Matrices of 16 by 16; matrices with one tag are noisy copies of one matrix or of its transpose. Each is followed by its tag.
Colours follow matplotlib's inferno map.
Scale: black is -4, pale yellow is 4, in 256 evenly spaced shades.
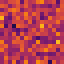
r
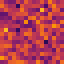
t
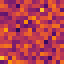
t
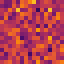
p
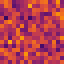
t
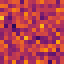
r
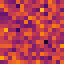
t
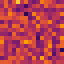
r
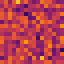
r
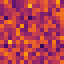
t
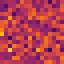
p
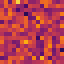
r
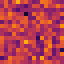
r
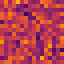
r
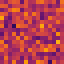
r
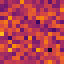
p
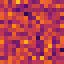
r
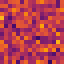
r
